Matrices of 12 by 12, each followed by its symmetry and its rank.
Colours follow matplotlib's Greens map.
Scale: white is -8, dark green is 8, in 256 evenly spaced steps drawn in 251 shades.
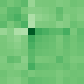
symmetric, rank two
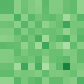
symmetric, rank two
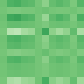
neither, rank one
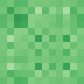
symmetric, rank two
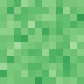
neither, full rank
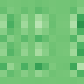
neither, rank one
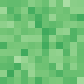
neither, full rank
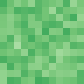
neither, full rank
